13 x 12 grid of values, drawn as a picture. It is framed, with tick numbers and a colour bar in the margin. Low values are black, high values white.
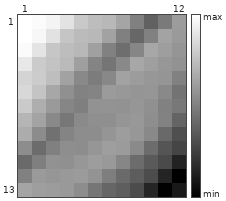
Grain: diagonal, up to the right. Lone odd cells: none. Mirror symmetry: none. Slope: up to the top left. Calmest part: centre. Ninth with the highest average: top left. Roughest part: bottom right. Ninth with the lowest average: bottom right.
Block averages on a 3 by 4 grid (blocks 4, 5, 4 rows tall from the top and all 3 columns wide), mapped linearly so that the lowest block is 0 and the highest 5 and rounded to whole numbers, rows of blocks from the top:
5423 / 3232 / 2320
